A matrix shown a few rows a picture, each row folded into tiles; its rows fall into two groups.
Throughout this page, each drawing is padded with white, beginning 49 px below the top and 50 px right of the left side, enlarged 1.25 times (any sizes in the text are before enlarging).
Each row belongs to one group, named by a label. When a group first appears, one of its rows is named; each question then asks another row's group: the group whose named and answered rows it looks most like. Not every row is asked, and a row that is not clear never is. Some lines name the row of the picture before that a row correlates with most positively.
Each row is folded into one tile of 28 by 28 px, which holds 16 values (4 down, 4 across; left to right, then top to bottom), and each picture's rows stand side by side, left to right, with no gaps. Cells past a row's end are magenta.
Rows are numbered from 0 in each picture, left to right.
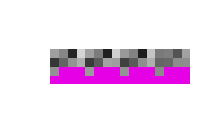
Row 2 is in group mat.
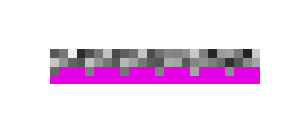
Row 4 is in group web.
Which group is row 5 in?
mat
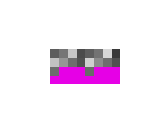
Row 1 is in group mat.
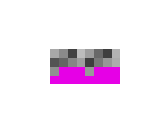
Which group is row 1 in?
mat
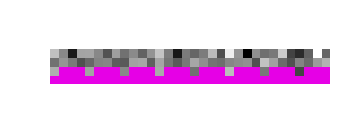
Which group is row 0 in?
web
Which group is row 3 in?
web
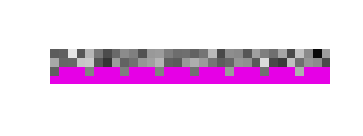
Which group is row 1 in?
web
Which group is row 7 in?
web
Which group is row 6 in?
web
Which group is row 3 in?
web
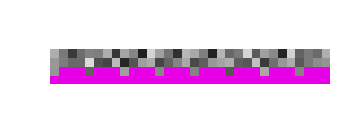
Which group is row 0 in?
web
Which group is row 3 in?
mat
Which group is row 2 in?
mat
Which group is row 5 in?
web
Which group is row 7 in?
mat
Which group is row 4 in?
mat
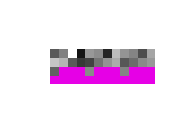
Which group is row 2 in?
mat
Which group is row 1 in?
mat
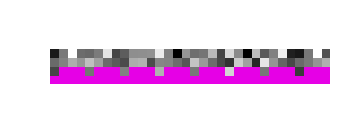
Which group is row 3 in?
web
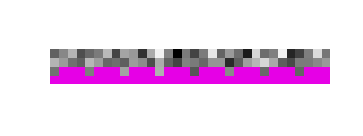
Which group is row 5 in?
mat
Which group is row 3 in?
web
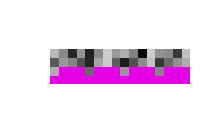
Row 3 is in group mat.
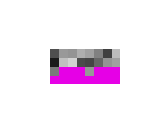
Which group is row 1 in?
mat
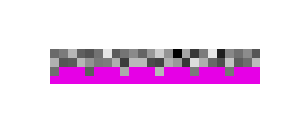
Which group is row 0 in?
web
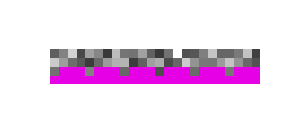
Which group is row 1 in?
mat
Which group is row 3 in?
web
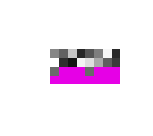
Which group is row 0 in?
web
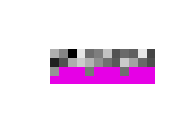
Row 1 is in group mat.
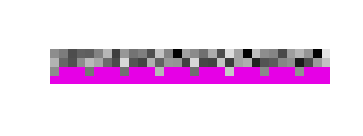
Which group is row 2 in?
web
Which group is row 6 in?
mat
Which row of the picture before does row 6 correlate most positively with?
0
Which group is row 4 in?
web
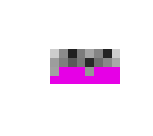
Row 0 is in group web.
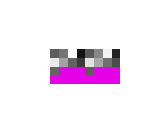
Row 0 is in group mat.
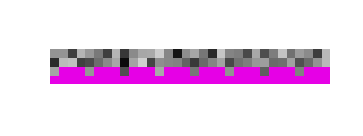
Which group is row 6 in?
web
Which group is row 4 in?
mat
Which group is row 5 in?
mat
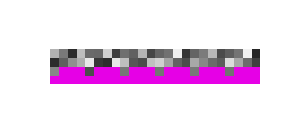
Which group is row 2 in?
web
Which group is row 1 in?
web
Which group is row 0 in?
mat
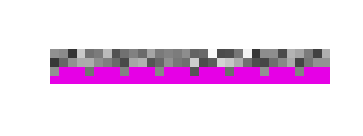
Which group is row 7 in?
mat
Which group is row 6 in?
mat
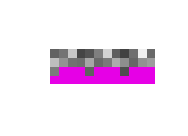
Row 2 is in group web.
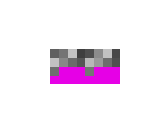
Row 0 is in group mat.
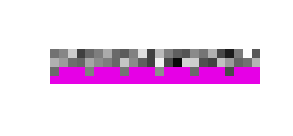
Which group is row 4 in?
web
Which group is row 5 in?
web
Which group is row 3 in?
web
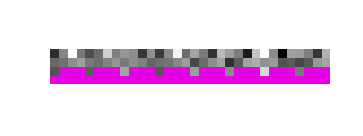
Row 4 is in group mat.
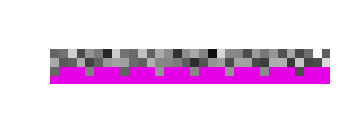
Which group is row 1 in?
mat
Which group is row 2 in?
web
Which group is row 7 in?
web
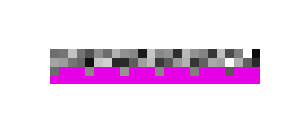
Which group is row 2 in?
mat
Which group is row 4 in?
mat
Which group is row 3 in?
mat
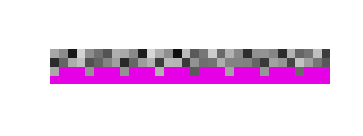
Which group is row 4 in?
web
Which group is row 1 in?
mat
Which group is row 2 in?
mat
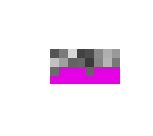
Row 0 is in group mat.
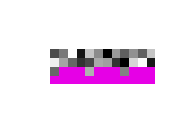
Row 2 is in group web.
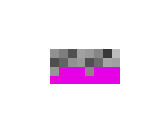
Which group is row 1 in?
mat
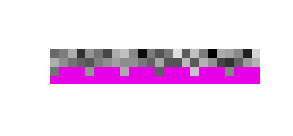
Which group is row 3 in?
web
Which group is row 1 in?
mat
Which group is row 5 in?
mat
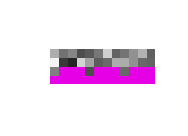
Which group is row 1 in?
web
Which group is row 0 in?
web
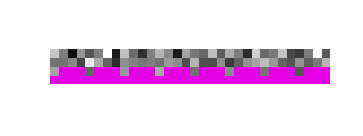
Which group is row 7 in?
web
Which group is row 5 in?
mat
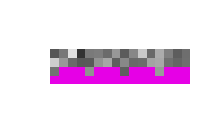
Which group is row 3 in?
web
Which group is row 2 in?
web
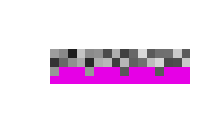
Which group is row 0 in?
mat
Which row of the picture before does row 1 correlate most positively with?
1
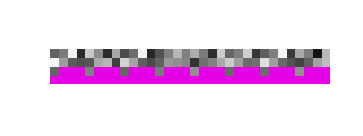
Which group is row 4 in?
mat
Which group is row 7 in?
mat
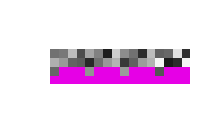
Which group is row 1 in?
mat
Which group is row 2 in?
mat
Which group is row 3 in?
web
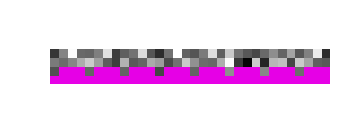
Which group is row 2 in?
web
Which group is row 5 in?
web
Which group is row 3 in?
web
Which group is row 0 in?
web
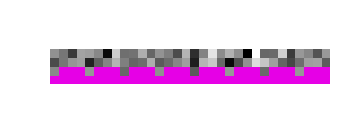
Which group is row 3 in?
mat
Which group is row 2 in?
web
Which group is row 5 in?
mat
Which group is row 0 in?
mat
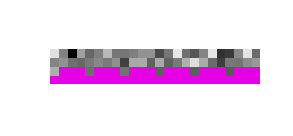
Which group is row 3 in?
web
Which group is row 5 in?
web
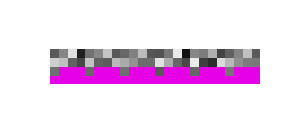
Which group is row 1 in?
web
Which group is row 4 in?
web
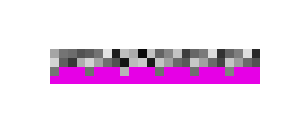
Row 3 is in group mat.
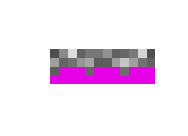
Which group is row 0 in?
web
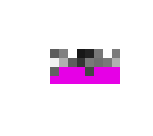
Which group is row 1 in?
web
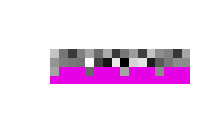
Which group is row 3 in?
mat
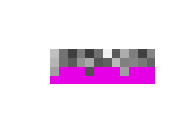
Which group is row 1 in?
web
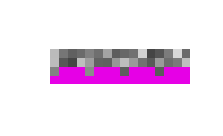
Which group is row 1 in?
web
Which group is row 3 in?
web
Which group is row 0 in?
web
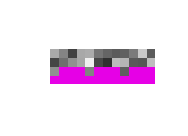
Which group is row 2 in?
web
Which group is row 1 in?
web
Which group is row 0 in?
mat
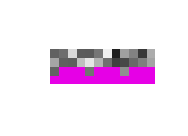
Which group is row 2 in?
mat
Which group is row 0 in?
web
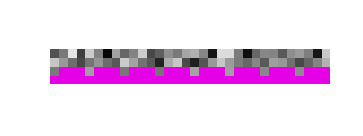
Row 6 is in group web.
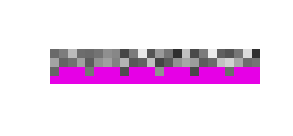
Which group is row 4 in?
web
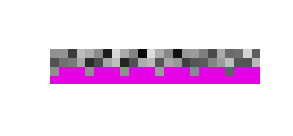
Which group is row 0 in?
mat
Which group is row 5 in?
web
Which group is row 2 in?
mat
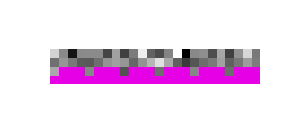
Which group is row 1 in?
mat
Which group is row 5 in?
web
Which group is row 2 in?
web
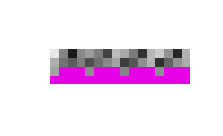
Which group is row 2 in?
mat
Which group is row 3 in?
mat
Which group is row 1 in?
mat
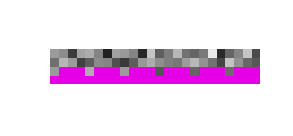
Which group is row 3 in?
web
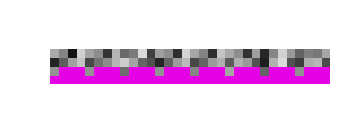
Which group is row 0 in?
mat
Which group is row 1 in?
mat
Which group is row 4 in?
mat
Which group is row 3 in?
mat
